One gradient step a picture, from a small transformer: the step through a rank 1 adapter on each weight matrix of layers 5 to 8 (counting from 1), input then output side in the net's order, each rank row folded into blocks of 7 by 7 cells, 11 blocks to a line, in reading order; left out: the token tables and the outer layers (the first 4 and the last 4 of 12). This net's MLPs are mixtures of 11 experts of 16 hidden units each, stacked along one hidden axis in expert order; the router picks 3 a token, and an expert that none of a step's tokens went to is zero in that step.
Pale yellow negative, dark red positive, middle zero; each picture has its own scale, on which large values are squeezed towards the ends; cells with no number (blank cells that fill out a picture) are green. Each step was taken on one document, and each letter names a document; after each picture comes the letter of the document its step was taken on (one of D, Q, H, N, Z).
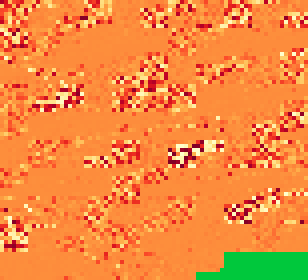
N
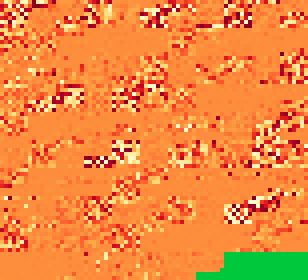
N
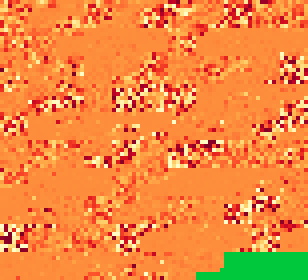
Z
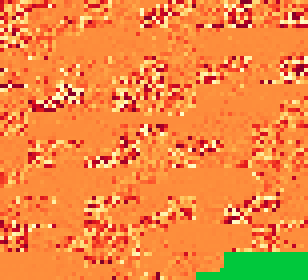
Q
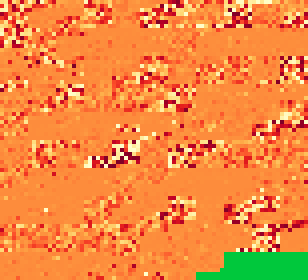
Z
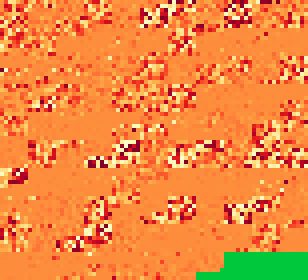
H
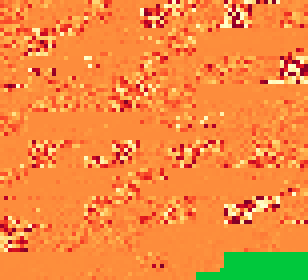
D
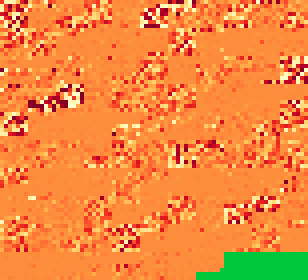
H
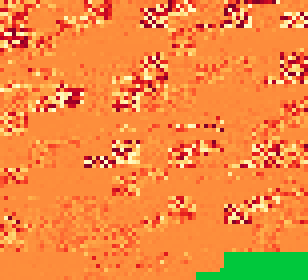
N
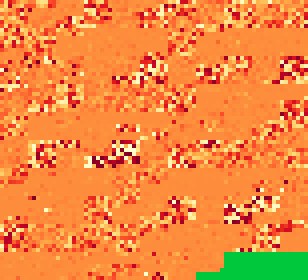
Z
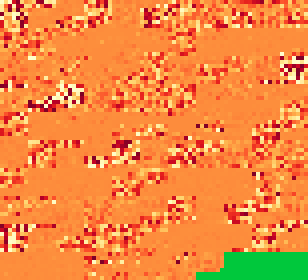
Q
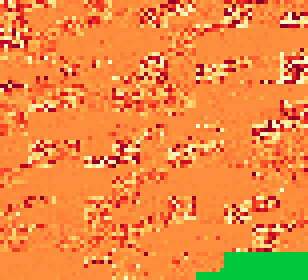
Q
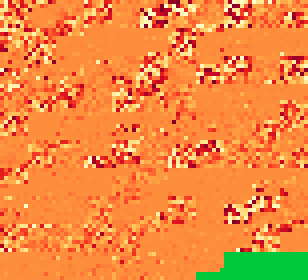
Z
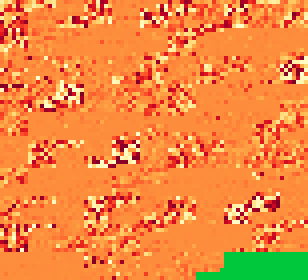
Q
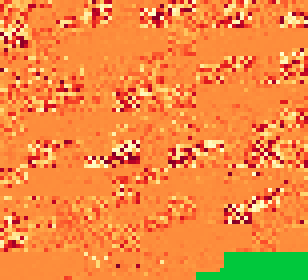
N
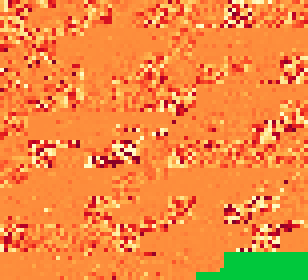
Z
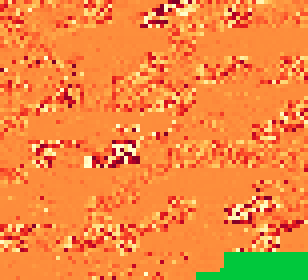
Z
